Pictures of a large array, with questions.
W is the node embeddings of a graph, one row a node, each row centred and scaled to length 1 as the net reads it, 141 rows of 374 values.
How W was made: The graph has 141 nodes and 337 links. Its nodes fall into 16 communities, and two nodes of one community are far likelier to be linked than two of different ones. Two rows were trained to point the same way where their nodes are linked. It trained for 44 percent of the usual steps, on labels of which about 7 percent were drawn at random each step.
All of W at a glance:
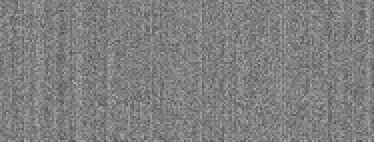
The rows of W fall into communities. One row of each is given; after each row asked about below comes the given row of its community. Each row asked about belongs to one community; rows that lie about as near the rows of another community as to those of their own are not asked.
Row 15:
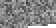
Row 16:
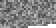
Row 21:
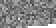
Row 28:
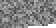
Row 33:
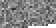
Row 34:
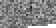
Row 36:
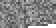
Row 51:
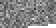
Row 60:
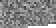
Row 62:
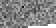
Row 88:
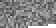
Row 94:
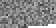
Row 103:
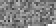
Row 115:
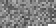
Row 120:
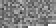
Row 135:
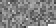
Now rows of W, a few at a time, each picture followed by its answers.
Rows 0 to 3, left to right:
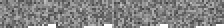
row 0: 103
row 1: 135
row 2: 94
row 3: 60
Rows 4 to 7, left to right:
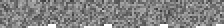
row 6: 60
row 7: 88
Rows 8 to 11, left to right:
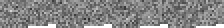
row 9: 62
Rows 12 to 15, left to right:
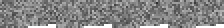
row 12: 135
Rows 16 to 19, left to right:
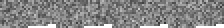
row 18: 21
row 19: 28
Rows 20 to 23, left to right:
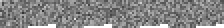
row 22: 88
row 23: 33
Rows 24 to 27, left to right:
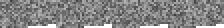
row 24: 34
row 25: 33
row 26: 15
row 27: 60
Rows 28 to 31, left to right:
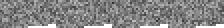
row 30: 21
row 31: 60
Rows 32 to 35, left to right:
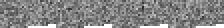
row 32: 28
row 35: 15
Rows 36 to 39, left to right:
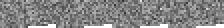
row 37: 62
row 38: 33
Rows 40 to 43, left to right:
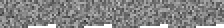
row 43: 16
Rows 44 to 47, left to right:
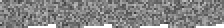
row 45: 51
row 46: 60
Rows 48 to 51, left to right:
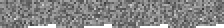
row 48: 103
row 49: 16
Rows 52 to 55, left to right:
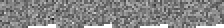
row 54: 94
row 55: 88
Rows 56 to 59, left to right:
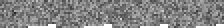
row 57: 88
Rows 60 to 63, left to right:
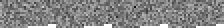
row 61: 88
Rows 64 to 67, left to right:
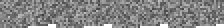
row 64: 36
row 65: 103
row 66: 16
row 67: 135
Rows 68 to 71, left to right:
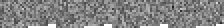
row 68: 120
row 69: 120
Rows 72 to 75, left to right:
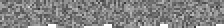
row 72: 135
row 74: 120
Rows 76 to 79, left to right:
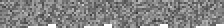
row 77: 115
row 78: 34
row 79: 120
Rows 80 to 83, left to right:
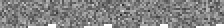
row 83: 28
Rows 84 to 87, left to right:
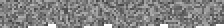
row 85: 34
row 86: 34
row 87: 60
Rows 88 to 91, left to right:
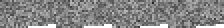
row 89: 135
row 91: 34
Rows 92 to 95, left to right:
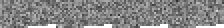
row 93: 15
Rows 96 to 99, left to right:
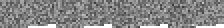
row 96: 62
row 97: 115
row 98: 120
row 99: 62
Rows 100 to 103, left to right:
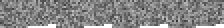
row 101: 88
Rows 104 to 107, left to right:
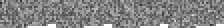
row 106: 36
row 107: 16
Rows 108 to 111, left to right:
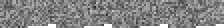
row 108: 51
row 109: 36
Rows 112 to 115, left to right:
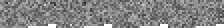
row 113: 34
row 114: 135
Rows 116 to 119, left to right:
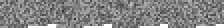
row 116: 62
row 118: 51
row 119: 62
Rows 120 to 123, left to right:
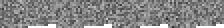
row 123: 120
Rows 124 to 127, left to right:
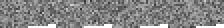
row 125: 28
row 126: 16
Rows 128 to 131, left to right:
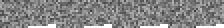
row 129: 34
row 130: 88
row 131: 16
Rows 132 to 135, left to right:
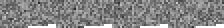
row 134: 60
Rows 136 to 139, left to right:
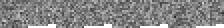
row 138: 16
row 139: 28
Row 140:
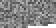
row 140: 120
